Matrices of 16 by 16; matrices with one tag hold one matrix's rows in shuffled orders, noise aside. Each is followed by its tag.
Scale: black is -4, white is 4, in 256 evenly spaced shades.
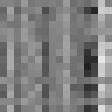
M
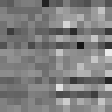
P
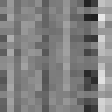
M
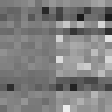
P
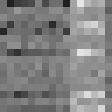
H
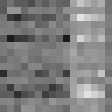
H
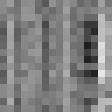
M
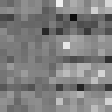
P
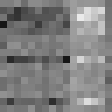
H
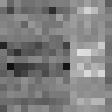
H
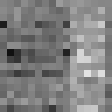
H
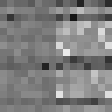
P
